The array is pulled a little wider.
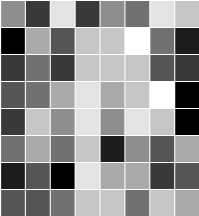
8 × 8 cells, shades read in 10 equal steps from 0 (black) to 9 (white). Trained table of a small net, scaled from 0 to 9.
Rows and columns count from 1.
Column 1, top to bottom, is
5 0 2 3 2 4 1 3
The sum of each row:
41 37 34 43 42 36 29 41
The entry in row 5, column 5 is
5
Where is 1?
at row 2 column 8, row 6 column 5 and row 7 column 1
